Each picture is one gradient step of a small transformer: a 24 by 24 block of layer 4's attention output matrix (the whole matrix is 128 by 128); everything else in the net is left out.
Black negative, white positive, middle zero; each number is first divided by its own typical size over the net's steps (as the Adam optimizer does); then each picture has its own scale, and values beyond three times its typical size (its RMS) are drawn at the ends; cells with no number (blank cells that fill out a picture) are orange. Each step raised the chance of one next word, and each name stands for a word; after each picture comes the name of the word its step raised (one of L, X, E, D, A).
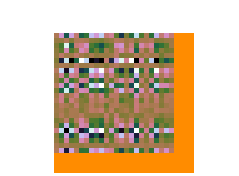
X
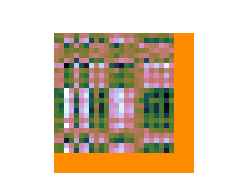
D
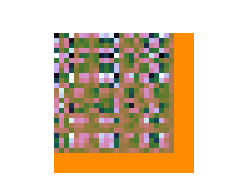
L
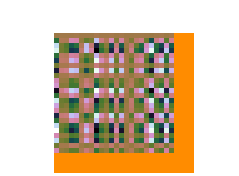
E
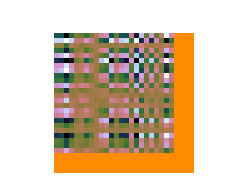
L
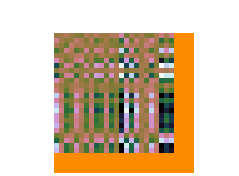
D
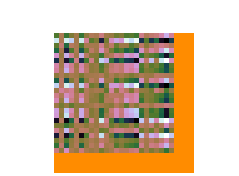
L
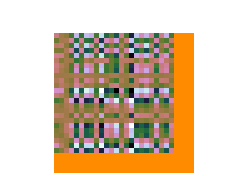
E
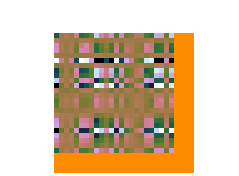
X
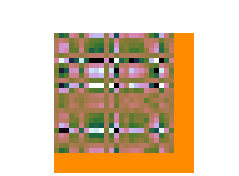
X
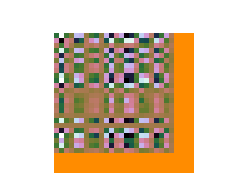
L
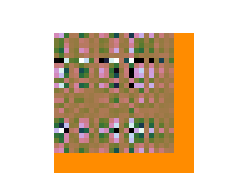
X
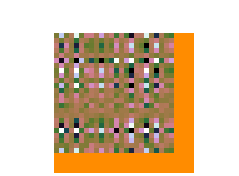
X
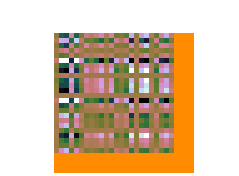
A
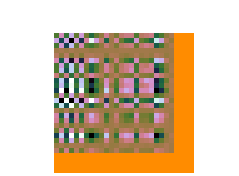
A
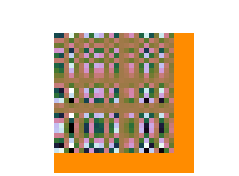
E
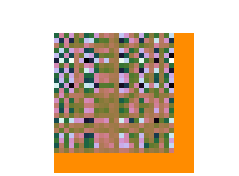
L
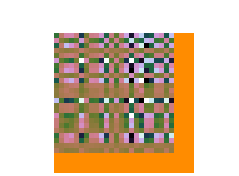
A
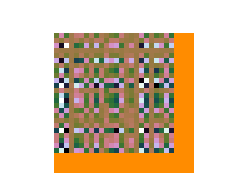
X
